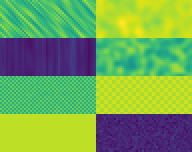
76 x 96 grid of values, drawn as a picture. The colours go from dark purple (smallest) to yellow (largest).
It is made of 4 by 2 panels. Panel 1,1: high, slanting down to the right. Panel 1,2: very high, blotchy, faint in contrast. Panel 2,1: very low, streaked downward, faint in contrast. Panel 2,2: high, blotchy. Panel 3,1: high, checkered. Panel 3,2: very high, checkered, faint in contrast. Panel 4,1: very high, flat. Panel 4,2: very low, fine-grained, faint in contrast.
